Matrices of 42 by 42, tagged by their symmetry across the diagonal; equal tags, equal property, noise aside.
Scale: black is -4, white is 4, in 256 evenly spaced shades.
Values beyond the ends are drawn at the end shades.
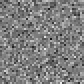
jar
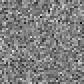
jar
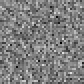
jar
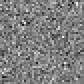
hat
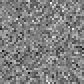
hat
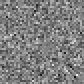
hat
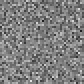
hat
